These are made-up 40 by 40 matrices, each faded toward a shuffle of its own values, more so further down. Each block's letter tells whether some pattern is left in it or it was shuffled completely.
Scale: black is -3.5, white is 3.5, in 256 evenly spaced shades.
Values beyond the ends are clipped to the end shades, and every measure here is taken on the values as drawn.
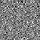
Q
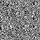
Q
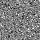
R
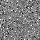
R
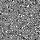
R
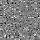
Q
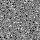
R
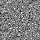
R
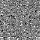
Q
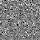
Q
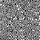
Q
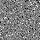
R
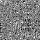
Q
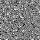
Q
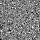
R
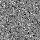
R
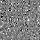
Q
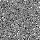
R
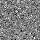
R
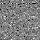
Q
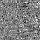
Q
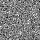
R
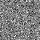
R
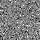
R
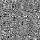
Q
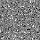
Q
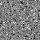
Q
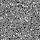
R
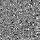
Q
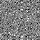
Q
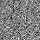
Q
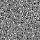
Q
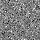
R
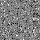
Q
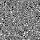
Q
